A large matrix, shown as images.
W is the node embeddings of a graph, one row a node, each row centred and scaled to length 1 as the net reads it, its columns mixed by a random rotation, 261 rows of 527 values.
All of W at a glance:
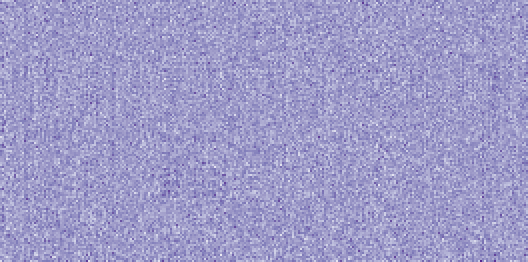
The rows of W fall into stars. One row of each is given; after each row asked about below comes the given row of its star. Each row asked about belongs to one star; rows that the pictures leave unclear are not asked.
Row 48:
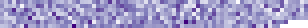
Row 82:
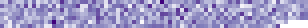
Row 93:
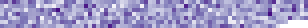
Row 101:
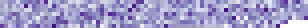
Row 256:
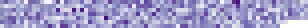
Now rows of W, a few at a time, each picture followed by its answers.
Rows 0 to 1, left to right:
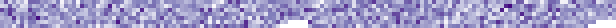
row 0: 256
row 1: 48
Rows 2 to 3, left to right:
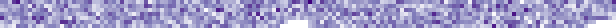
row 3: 93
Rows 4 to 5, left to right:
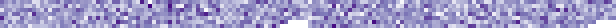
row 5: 101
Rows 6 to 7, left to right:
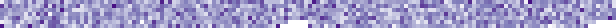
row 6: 82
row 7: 82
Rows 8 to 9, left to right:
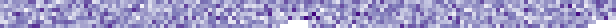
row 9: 93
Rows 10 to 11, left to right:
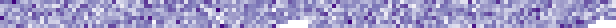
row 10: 93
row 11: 101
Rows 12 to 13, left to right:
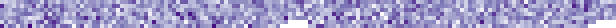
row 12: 82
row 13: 48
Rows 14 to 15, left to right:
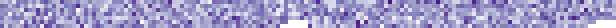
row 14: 82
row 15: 256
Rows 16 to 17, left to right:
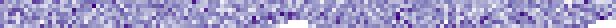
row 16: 256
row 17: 48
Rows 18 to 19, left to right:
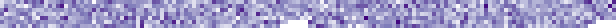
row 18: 48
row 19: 48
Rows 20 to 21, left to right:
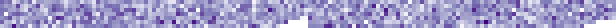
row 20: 48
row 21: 93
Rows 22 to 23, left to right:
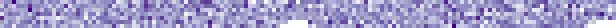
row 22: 93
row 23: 256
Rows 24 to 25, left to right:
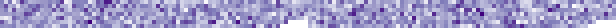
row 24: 48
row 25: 256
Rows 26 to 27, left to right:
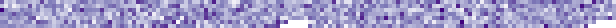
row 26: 48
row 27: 82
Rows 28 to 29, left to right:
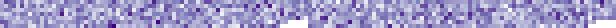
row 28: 93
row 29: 82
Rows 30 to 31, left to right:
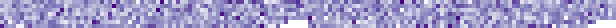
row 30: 82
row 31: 93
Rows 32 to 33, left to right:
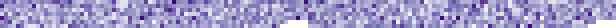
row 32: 93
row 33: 93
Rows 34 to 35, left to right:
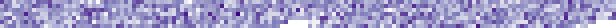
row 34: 48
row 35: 82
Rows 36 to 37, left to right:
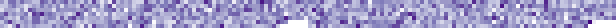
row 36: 93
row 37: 256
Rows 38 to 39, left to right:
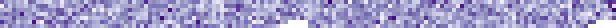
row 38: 256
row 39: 101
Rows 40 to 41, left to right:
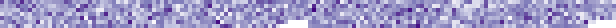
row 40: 93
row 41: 48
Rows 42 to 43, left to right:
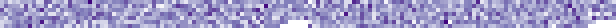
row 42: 101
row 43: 82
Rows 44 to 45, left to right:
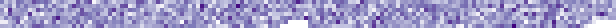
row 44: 101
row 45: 256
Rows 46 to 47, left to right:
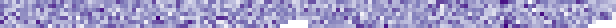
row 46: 48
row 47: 256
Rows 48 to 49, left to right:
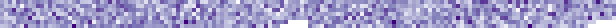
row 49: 93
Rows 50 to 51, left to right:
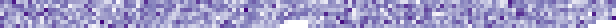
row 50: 93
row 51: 101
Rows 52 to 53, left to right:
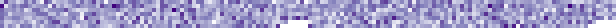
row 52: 82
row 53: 82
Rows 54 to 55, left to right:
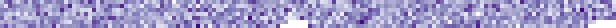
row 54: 82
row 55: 82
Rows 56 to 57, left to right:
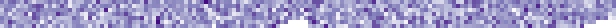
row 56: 93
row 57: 93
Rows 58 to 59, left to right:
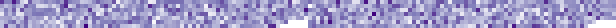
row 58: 93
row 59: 256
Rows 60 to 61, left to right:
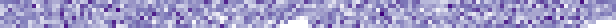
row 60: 93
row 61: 256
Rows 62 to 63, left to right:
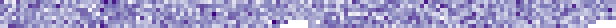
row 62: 48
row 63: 101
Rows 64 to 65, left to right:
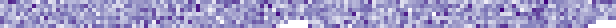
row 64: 93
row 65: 82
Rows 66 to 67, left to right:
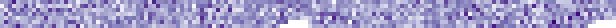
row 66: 93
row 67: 256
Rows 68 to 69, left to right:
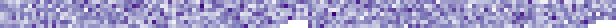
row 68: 101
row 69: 48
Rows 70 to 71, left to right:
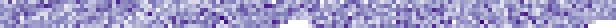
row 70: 48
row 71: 48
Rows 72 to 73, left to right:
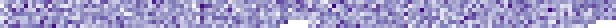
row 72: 101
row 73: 101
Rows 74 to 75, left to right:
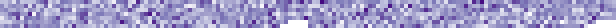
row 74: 101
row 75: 93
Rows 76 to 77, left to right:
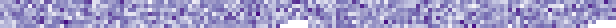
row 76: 101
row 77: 101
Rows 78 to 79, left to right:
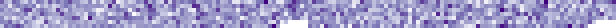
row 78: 93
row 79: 256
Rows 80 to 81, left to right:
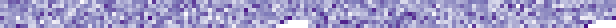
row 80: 93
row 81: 101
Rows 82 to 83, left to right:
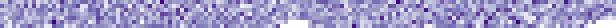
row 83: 93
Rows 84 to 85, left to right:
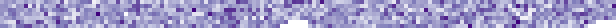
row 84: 101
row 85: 93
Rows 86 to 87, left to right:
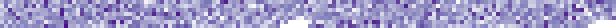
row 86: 101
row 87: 101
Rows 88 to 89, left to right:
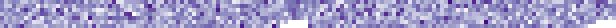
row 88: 93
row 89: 93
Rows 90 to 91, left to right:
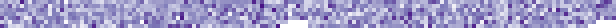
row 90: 82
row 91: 101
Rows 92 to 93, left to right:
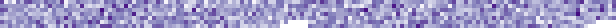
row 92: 48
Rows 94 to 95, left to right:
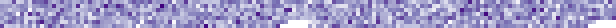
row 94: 82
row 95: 82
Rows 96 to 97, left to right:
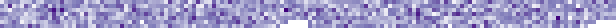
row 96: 82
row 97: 101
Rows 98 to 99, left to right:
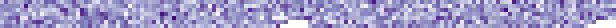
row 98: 101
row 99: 93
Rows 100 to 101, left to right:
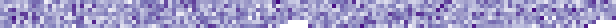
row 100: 256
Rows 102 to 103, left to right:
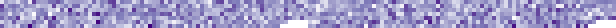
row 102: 82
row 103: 101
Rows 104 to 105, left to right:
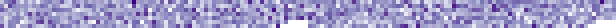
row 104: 82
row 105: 93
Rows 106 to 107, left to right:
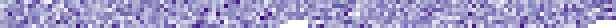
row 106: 256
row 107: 101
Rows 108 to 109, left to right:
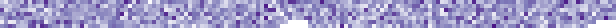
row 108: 101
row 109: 93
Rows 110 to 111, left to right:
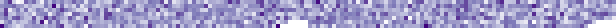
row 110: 82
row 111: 256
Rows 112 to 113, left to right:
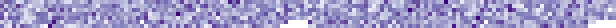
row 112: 82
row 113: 48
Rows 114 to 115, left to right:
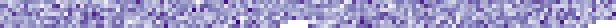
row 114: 101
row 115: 82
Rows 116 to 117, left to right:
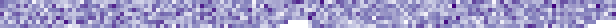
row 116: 101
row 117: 93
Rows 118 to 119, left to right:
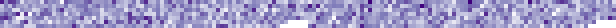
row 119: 82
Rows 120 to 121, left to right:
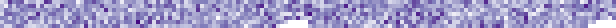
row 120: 93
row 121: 48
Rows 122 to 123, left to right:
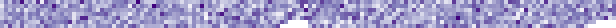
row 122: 101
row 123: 93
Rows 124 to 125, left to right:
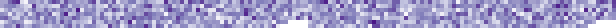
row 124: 93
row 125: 93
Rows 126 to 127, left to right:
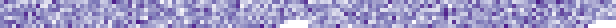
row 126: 256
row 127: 82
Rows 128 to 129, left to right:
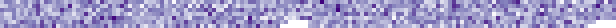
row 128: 101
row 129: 93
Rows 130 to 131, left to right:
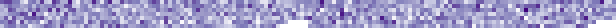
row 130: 256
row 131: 93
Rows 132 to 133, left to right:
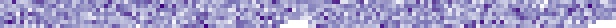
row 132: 256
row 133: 48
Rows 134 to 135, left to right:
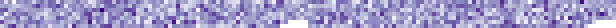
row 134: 48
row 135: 256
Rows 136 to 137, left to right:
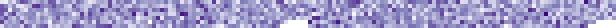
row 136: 48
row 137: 48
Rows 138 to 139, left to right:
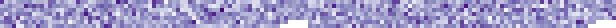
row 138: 48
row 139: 101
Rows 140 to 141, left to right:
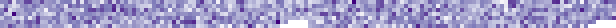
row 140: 48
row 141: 101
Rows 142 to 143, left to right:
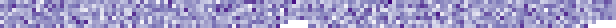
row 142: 82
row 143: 82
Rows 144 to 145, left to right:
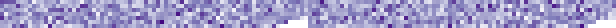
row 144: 93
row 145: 93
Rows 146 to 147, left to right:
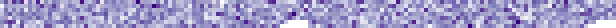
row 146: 256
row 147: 93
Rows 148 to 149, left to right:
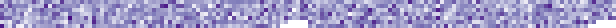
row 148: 82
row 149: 101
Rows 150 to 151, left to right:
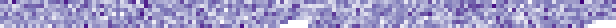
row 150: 93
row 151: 256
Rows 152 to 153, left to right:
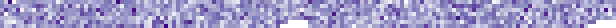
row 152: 48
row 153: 93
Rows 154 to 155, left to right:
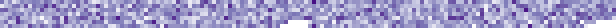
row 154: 101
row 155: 93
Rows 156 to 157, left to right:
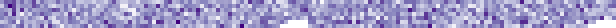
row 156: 93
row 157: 48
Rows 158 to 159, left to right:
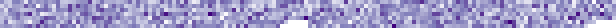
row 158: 101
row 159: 256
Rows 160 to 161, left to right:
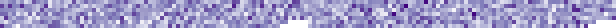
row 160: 82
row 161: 101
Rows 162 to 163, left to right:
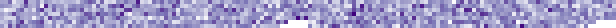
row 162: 101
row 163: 82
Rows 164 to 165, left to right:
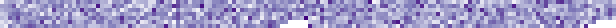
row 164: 101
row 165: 82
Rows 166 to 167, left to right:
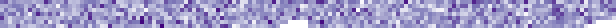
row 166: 93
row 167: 93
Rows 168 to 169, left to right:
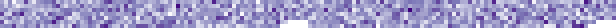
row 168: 48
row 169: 48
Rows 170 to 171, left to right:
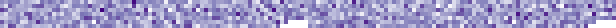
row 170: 48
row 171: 101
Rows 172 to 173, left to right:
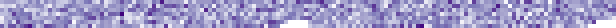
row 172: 101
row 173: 93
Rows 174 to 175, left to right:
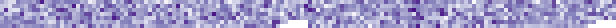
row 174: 48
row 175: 48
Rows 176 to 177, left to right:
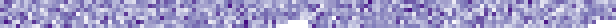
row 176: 256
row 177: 48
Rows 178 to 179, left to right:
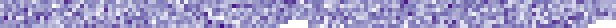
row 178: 93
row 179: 256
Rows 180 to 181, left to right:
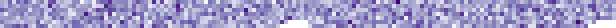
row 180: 48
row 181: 101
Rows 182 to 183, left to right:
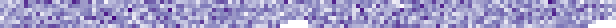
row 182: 101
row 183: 48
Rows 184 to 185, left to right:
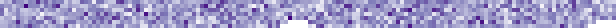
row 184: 101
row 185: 48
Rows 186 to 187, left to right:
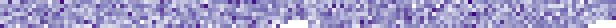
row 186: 82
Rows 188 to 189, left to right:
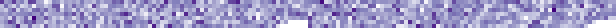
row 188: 256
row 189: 93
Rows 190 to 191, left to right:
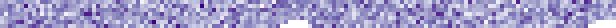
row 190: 101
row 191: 48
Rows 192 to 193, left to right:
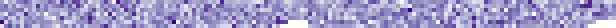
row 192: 48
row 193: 48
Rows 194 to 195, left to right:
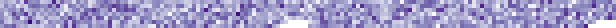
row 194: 48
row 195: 101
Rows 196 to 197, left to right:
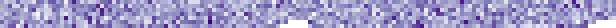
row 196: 48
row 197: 48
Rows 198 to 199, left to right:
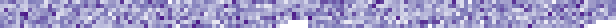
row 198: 256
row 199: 93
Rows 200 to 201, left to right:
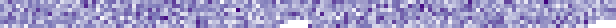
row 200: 256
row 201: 82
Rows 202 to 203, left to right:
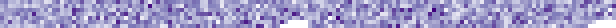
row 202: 256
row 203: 48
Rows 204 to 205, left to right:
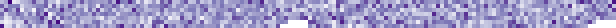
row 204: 82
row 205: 256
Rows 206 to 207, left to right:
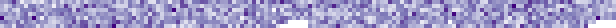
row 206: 93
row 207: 82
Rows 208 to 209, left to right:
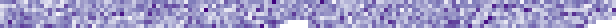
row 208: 256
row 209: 93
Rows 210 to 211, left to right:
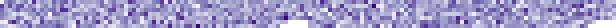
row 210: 82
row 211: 93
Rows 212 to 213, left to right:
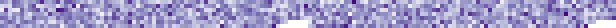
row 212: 93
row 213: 101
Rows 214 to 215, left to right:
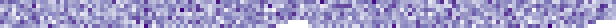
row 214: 93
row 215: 93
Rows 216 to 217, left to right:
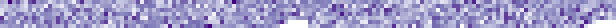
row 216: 256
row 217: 93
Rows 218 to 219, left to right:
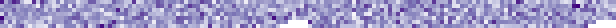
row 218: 93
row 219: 48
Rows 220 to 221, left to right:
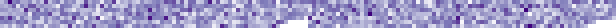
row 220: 93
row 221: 93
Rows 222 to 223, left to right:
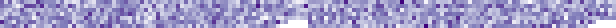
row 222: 48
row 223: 256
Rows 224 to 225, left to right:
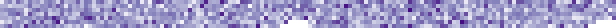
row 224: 101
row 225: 48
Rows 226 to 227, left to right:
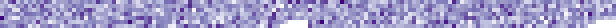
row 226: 93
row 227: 256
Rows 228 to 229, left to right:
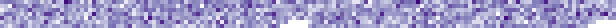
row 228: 93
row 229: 256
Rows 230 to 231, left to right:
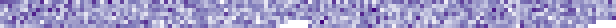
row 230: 256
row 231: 82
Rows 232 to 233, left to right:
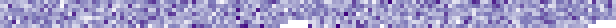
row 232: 256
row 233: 82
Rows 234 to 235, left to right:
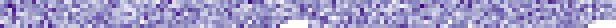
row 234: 82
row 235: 82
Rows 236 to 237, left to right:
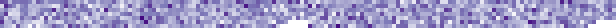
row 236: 93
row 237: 82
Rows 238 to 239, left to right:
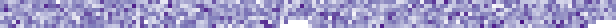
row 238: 48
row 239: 48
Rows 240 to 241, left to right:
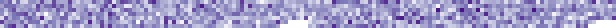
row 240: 48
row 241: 101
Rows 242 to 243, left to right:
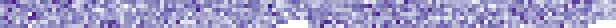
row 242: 93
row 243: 48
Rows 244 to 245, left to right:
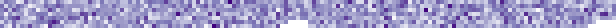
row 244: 82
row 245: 256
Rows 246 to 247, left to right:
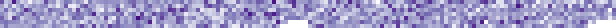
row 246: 93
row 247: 48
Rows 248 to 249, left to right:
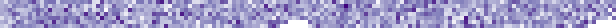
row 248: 101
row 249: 48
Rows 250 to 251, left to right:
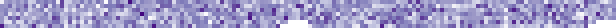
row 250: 82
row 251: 48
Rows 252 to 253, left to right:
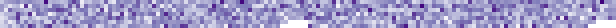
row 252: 101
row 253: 82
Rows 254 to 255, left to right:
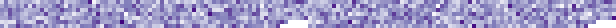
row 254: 101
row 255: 101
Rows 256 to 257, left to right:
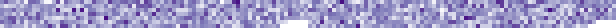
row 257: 256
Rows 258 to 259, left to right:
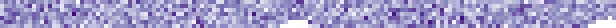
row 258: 256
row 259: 48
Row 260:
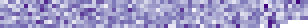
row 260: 101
